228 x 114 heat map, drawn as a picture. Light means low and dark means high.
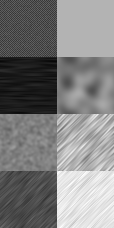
It is made of 4 by 2 panels. Panel 1,1: high, checkered. Panel 1,2: low, flat. Panel 2,1: very high, streaked across, faint in contrast. Panel 2,2: middling, smooth. Panel 3,1: middling, blotchy, faint in contrast. Panel 3,2: low, slanting up to the right. Panel 4,1: high, slanting up to the right, faint in contrast. Panel 4,2: very low, slanting up to the right, faint in contrast.
